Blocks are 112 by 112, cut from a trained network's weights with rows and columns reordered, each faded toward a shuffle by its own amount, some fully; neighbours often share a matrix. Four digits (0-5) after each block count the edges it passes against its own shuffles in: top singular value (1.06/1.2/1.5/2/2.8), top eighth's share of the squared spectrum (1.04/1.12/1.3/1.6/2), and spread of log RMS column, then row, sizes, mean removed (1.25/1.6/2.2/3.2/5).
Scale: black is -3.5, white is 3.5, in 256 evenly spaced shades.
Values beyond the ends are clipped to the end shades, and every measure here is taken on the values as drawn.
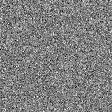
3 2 0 0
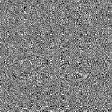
4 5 3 3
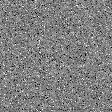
0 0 0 0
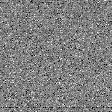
2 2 1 1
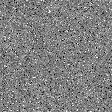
0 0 0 0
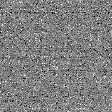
2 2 2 1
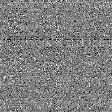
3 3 2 1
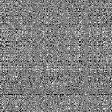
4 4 3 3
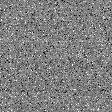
1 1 0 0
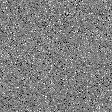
0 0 0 0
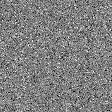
1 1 0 0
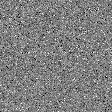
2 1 0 0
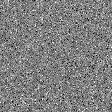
0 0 0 0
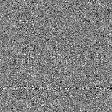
3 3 1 2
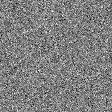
0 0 0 0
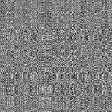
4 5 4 3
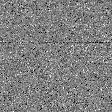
1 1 0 0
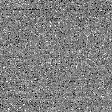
2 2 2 1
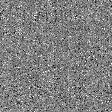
2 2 0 1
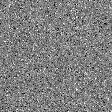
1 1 0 0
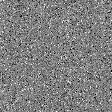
1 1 0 0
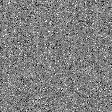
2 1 0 1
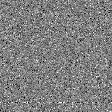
2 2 0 1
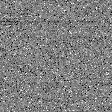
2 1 0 0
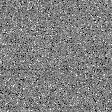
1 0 0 0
